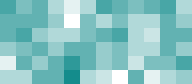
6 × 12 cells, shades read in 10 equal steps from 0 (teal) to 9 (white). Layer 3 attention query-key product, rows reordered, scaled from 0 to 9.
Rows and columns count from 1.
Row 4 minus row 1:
3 0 0 -1 -5 -3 3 1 2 3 1 -1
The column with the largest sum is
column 10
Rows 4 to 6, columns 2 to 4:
4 3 5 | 3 5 3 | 6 3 3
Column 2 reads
4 3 2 4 3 6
